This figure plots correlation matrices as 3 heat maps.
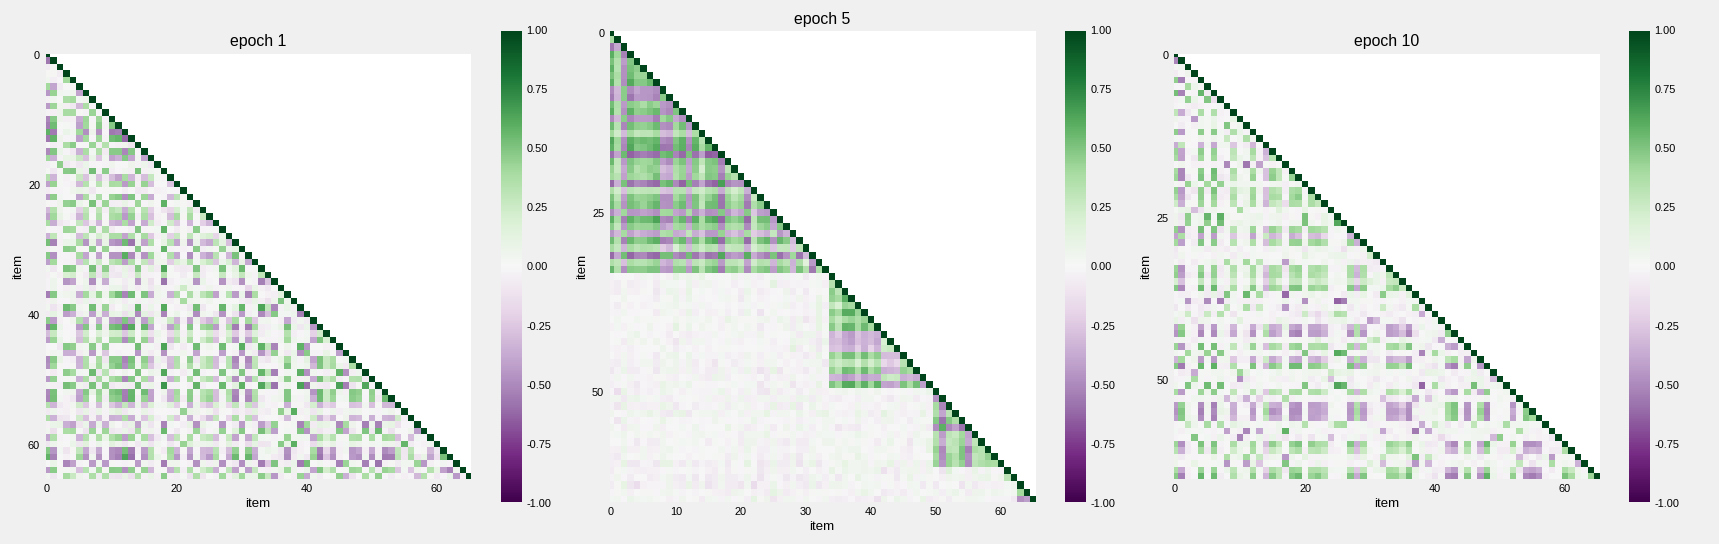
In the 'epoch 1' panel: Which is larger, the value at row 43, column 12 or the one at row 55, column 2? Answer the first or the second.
the second
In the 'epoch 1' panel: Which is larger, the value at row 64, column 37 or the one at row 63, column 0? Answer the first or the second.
the first
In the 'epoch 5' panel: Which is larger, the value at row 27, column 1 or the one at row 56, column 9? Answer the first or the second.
the first
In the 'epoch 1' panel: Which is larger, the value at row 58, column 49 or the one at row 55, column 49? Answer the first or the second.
the first
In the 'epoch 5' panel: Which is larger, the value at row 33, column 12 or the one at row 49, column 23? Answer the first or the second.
the second
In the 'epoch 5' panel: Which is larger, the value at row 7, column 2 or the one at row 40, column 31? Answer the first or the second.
the second
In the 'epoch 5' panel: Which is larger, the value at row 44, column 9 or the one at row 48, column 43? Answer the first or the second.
the second
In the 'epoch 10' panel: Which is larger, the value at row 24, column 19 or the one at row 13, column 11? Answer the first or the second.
the second
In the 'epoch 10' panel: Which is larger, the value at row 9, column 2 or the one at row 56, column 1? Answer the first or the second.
the second
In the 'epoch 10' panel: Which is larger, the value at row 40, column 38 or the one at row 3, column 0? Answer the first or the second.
the second
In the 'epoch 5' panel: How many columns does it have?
66
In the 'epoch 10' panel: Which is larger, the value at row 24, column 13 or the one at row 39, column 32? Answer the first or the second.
the second
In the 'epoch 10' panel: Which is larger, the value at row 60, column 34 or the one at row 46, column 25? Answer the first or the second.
the second
